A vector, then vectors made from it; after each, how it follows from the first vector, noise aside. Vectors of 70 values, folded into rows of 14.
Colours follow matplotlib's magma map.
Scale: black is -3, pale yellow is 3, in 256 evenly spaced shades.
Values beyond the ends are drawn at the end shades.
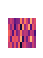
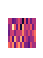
reversed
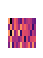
wrapped around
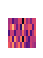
reversed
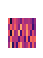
wrapped around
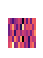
reversed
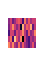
reversed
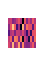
reversed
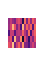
reversed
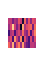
reversed
